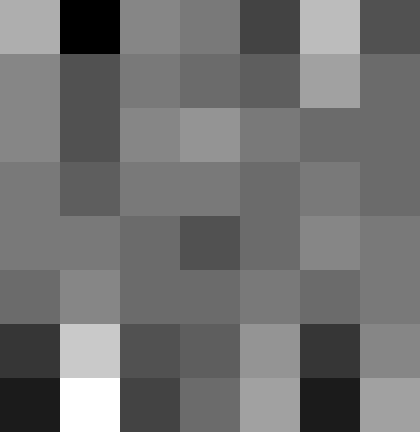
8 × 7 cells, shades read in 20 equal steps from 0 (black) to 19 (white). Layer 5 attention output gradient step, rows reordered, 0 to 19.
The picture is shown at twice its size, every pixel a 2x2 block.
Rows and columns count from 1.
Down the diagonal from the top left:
13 6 10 9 8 8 10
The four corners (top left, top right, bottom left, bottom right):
13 6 2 12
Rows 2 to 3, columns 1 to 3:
10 6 9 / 10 6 10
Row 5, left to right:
9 9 8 6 8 10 9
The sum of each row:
57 60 62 59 59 60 57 60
